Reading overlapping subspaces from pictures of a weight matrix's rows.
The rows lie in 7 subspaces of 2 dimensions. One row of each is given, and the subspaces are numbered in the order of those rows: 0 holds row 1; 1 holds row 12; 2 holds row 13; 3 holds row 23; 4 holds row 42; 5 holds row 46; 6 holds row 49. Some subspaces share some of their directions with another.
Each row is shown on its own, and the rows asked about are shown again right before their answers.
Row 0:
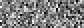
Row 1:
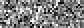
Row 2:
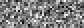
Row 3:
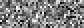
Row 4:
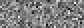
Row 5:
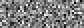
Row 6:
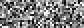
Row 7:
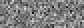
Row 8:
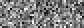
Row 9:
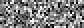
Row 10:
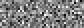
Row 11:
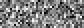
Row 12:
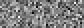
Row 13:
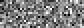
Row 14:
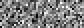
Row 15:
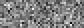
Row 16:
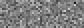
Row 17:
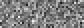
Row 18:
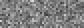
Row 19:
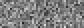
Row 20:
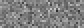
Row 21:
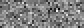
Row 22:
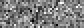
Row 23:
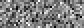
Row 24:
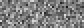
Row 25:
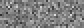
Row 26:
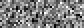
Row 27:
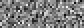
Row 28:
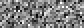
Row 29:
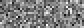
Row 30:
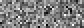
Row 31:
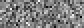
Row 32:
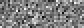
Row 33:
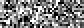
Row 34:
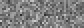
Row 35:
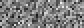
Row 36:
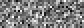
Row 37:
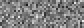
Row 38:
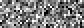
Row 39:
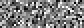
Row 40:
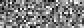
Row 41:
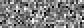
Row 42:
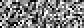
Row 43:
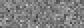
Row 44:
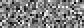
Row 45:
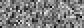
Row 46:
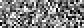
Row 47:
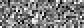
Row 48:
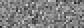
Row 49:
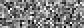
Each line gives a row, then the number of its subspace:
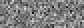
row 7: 4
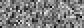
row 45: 3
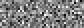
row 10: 0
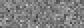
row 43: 6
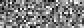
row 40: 2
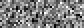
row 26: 3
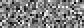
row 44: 0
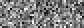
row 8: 6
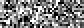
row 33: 0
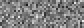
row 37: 3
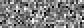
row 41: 4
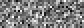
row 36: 5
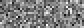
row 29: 2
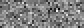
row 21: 5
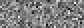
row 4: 1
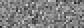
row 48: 2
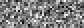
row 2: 5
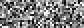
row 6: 6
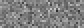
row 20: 5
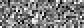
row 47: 2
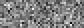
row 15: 6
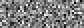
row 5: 0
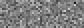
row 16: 1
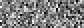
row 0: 5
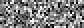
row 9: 4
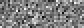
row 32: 2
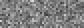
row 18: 1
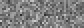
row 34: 1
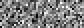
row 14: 4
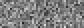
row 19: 6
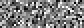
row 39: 1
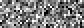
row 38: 2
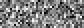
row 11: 3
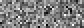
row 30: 2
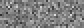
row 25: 4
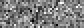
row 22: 0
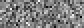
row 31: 3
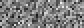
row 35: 4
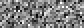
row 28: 5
